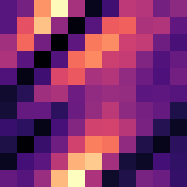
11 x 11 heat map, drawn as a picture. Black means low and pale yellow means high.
The bottom middle is the ninth with the highest average. The middle right is the calmest part. Streaks slant up to the right.
